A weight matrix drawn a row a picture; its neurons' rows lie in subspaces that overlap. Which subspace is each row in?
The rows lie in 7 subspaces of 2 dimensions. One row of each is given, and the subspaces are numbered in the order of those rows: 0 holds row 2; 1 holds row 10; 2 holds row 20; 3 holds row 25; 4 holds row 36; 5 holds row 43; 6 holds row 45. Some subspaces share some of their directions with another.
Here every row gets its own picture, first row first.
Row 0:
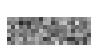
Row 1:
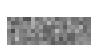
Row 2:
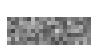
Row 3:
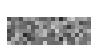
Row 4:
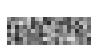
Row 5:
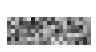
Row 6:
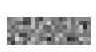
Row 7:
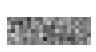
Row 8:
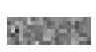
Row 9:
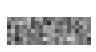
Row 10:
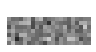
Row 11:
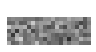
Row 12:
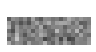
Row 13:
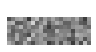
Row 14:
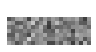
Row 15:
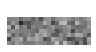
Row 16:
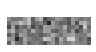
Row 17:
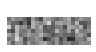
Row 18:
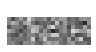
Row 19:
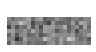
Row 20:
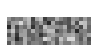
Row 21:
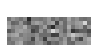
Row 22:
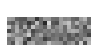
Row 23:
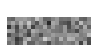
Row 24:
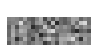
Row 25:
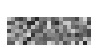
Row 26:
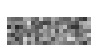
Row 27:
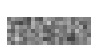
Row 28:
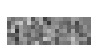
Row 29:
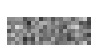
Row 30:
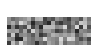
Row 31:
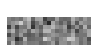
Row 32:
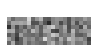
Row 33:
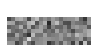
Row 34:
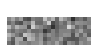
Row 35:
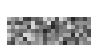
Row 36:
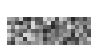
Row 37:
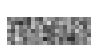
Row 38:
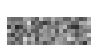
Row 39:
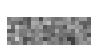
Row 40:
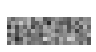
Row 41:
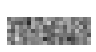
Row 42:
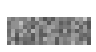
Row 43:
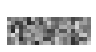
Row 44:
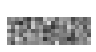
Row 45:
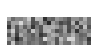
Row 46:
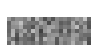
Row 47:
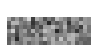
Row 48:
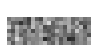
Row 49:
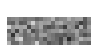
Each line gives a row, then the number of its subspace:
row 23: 3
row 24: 2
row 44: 4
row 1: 0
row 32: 2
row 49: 5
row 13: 3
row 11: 5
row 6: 1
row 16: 1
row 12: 4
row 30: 5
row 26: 6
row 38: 6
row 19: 5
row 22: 3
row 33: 3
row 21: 2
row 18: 2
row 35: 4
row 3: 4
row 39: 6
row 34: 4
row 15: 0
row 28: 5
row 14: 3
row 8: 5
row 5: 0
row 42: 6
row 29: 6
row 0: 0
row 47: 0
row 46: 6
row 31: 4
